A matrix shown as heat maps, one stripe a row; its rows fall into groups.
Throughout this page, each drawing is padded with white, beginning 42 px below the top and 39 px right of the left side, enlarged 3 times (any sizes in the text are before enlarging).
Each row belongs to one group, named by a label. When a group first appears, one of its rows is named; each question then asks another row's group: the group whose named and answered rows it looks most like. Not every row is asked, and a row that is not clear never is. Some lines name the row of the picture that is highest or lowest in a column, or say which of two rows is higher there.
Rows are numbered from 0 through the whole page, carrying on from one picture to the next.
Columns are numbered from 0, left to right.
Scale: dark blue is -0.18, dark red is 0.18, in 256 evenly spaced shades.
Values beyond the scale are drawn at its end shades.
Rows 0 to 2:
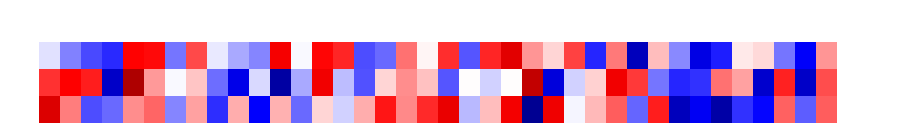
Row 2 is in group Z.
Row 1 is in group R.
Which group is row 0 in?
Z
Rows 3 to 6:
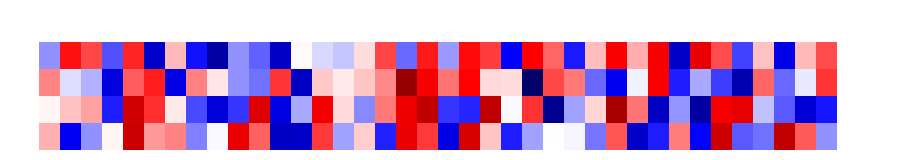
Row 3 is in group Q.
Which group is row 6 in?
R
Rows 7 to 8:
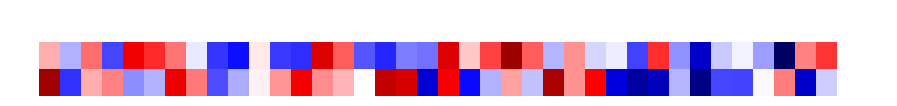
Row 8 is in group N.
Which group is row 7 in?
Z
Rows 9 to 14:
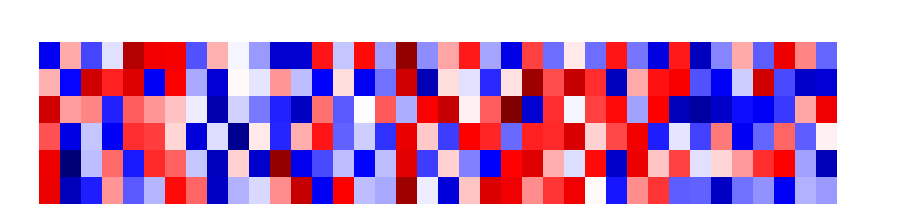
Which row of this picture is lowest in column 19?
14
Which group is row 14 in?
N
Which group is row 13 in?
N
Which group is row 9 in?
R
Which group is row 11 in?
Z
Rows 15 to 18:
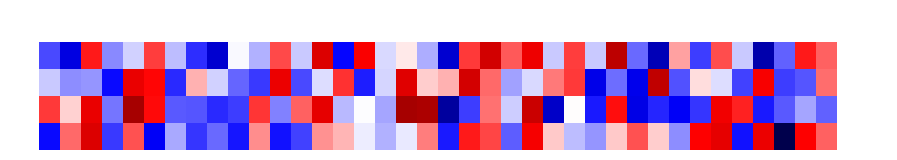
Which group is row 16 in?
Z
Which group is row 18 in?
Q
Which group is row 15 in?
R
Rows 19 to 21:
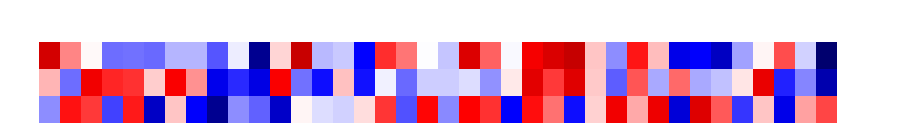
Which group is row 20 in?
N
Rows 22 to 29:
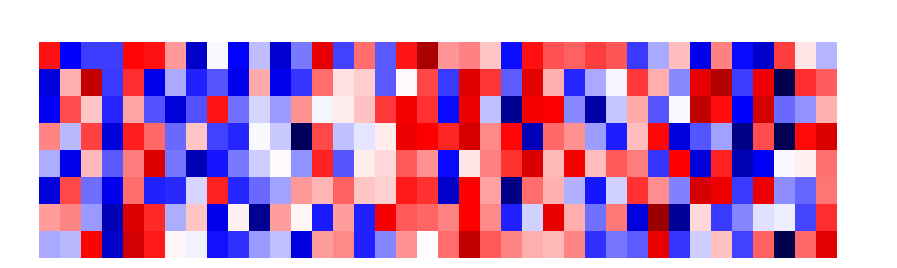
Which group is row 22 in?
R
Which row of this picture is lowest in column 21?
24
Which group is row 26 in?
R
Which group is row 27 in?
Q
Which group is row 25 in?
Z
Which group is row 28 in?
Z
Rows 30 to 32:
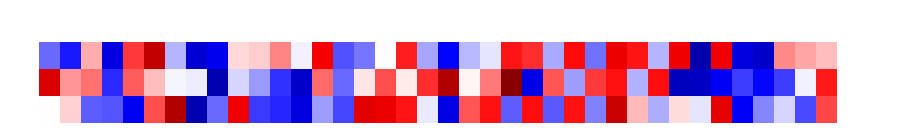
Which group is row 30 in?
R
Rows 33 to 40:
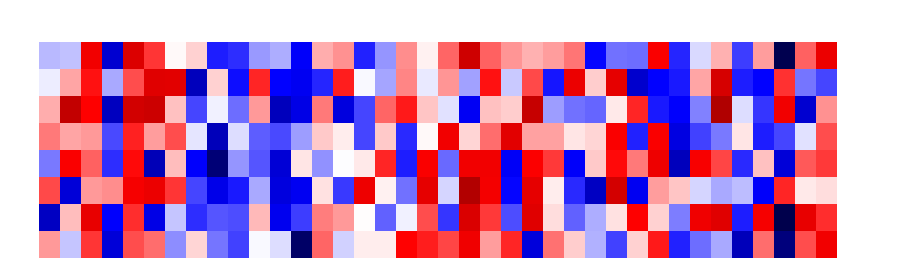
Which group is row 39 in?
Q
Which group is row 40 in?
Z
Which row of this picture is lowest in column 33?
40
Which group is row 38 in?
R
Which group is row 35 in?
R
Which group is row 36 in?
Z
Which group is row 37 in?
Q
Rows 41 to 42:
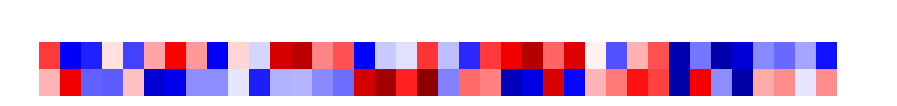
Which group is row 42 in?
Q
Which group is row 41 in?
N
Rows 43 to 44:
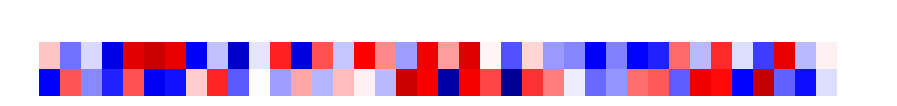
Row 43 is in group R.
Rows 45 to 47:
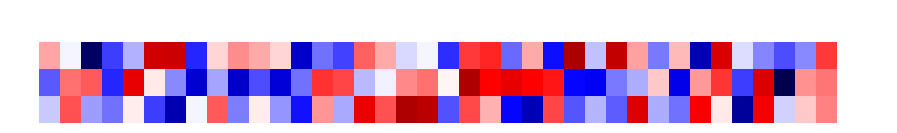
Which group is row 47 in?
Q
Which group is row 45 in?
R
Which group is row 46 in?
Q
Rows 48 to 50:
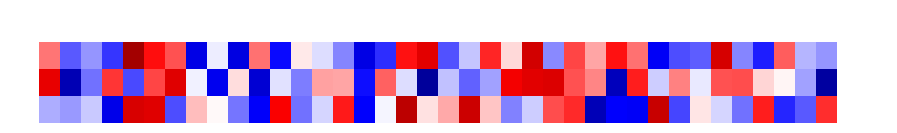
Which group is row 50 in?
Z
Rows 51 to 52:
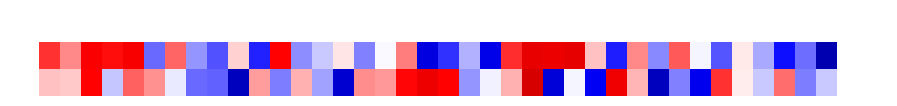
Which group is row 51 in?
N
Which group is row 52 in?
R
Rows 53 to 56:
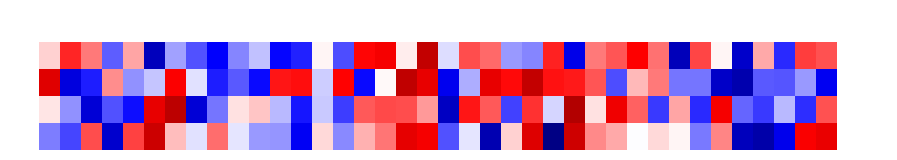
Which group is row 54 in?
N
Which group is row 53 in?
Q
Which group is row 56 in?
R
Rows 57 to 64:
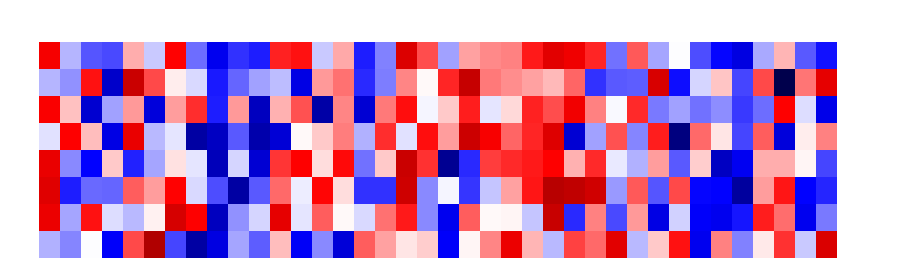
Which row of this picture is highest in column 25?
62
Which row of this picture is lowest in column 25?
60
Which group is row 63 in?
N
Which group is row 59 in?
N
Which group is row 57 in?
N
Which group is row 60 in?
Q
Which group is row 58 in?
Z
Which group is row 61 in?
N
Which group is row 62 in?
N
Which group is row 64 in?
R
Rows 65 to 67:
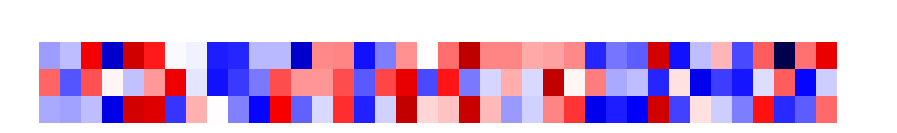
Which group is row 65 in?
Z
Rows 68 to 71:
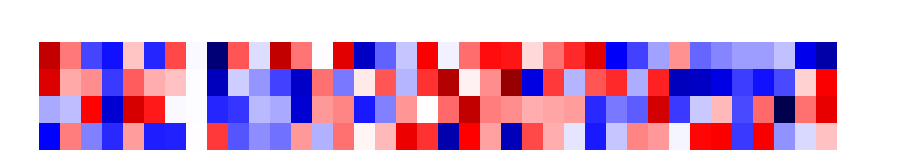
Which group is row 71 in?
Q
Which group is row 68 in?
N
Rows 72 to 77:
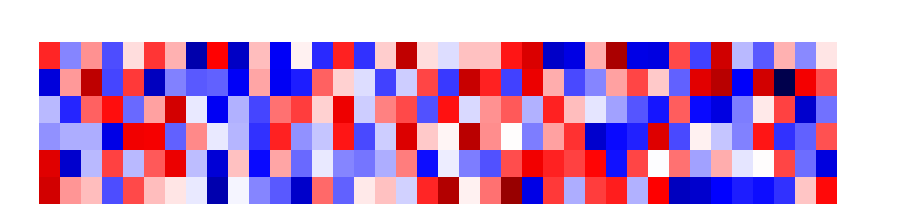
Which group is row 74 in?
N
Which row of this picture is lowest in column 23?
77
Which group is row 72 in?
R
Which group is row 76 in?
N
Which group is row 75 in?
Z
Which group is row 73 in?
Q
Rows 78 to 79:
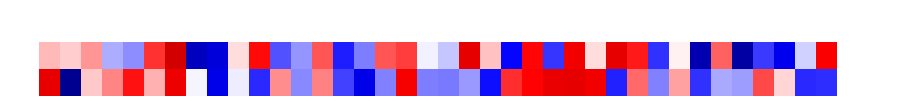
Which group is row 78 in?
R
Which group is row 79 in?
N
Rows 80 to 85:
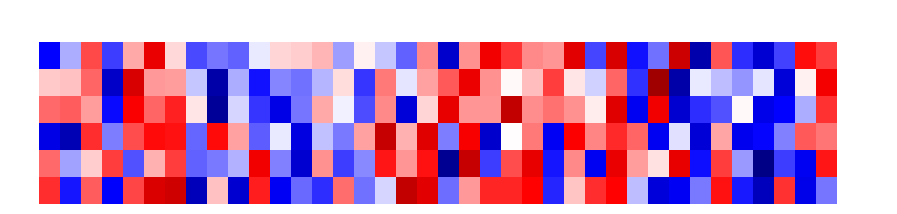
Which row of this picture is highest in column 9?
83
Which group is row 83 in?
R
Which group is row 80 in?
R
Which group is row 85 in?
R
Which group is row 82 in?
Z
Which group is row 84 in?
R
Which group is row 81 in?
Z
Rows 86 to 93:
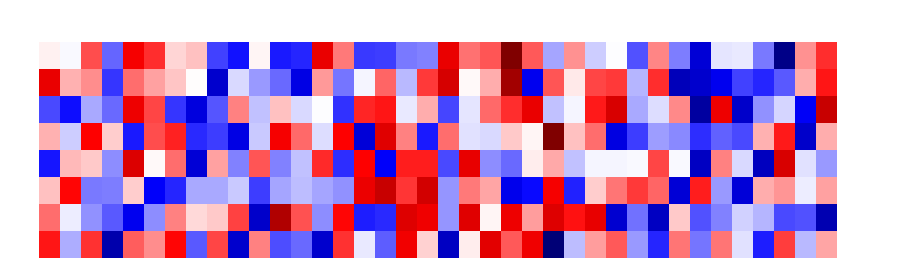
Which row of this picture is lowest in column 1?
88
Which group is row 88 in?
R
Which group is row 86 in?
Z
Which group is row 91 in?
Q
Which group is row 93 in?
R
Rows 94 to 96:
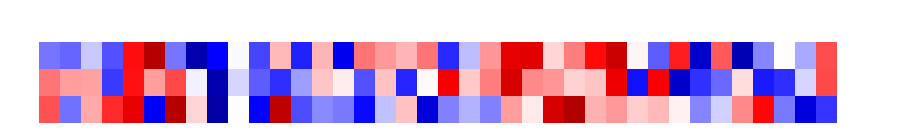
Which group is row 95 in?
Z
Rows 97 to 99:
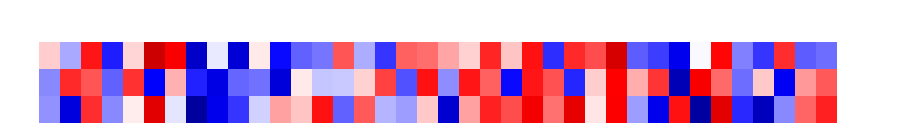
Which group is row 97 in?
R
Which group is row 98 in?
Q
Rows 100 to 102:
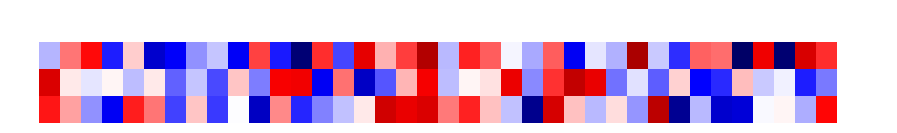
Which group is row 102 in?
Z
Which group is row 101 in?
N
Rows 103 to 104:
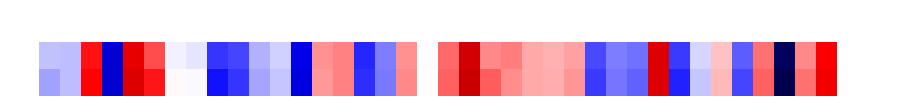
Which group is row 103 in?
Z
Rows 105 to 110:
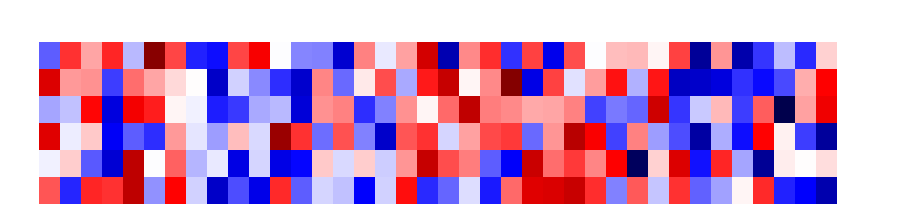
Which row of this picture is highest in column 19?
106
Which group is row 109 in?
R
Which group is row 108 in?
N
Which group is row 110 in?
N
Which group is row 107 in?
Z
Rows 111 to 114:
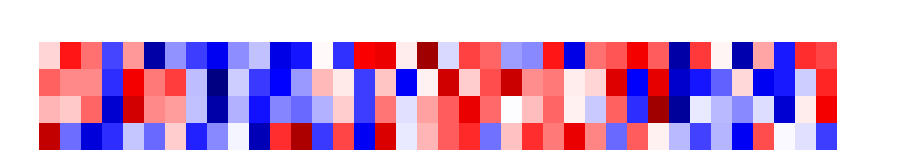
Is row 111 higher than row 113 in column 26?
Yes
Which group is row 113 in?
Z
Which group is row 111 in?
Q
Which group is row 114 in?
N
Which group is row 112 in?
Z
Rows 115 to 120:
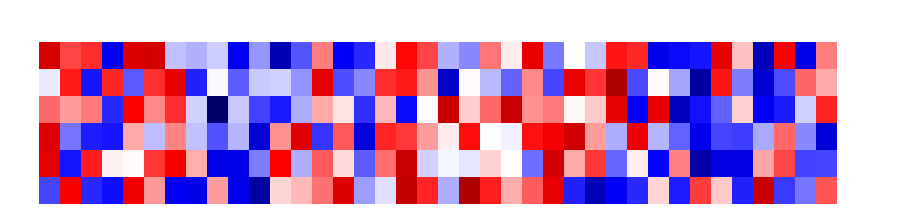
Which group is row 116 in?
R
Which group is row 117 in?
Z
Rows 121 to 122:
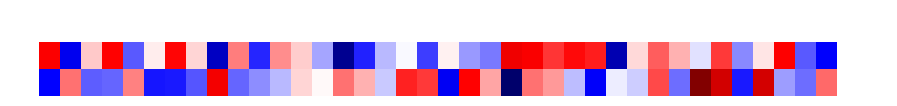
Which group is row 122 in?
Q
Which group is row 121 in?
N
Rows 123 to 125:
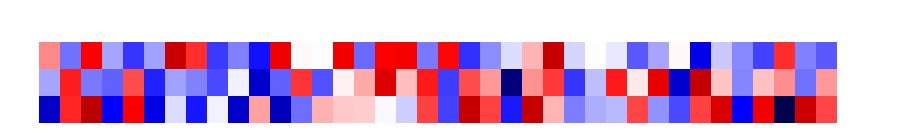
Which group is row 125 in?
Q
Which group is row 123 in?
N
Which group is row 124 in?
Q
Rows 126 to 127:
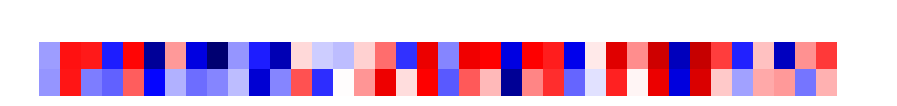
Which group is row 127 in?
Q
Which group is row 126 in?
Q
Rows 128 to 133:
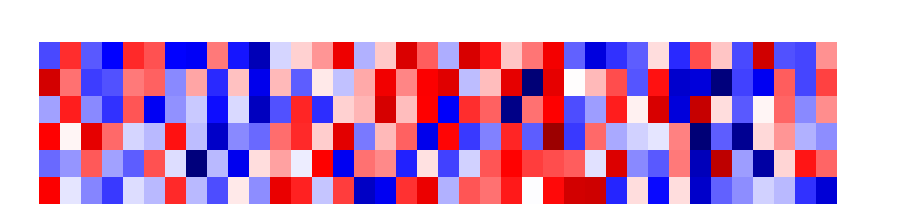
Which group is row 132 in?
R
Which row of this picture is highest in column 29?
130
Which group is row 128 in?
Q
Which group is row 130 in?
Q
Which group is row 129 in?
Z
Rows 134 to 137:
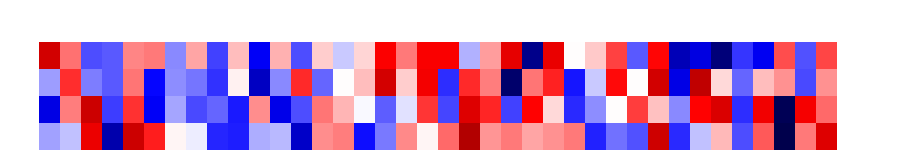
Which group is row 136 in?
Q
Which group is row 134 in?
Z
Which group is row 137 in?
Z
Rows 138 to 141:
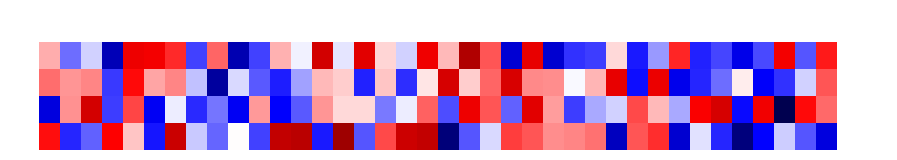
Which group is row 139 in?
Z
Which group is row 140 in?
Q
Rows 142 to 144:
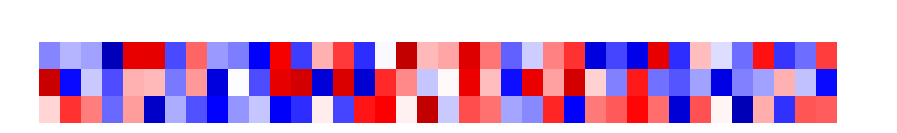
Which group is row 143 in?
N
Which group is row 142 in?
Z
